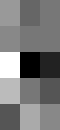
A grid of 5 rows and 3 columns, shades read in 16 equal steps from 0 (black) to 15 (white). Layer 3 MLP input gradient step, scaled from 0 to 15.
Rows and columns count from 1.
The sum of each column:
48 30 29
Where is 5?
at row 4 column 3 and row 5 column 1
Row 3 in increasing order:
0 2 15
